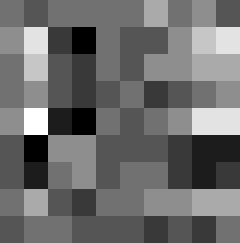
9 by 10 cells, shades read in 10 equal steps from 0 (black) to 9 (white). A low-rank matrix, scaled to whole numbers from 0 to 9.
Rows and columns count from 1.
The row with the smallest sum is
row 6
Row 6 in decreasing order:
5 5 3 3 3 3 2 1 1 0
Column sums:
35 43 29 23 32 31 34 34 40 43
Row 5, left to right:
5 9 1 0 4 3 4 5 8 8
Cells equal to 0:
3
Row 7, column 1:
3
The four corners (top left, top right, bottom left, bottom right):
4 3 3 4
